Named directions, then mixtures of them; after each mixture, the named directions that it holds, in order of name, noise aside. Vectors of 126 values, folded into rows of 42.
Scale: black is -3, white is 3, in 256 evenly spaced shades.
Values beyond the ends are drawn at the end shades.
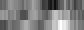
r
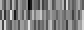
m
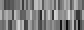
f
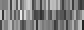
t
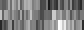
r, t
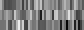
f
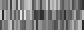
t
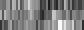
r, t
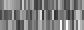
f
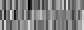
m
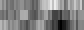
r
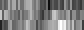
r, t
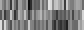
m, r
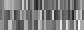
f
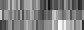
r, t
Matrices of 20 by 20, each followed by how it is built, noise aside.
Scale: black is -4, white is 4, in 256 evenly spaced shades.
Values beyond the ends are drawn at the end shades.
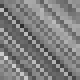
Toeplitz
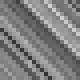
Toeplitz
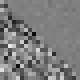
lower triangular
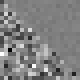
lower triangular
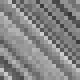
Toeplitz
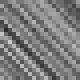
Toeplitz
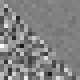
lower triangular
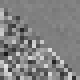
lower triangular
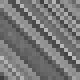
Toeplitz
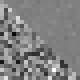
lower triangular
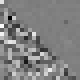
lower triangular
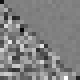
lower triangular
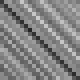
Toeplitz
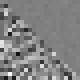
lower triangular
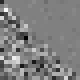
lower triangular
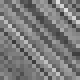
Toeplitz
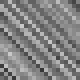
Toeplitz
